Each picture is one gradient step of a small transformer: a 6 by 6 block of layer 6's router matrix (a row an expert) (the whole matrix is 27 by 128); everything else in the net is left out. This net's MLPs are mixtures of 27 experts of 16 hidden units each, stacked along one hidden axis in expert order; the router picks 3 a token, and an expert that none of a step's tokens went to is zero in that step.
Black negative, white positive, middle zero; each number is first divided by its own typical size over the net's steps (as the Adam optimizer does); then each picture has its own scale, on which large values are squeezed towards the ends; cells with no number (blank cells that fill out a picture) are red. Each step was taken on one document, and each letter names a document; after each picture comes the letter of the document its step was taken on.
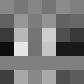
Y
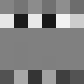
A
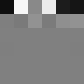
A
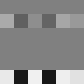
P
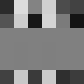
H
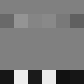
P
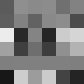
H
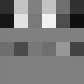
H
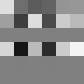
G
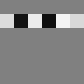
H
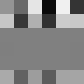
A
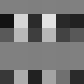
G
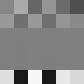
P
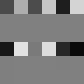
Y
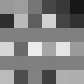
H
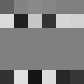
P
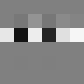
G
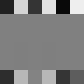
Y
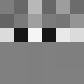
G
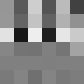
G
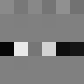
Y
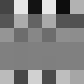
P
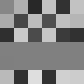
P
